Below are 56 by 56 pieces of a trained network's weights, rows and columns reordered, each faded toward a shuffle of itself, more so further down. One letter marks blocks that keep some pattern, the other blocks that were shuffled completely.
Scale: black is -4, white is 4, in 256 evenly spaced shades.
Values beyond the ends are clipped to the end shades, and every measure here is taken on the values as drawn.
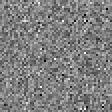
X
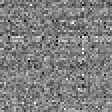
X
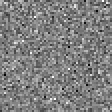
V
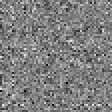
X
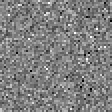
V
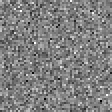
V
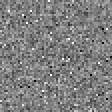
V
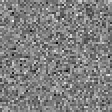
X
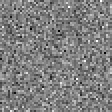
V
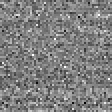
X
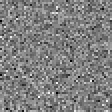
X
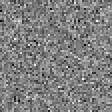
X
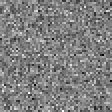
X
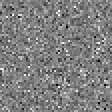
X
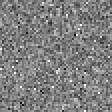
V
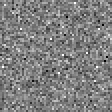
V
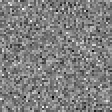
V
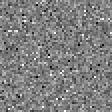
V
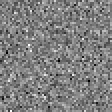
X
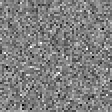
V
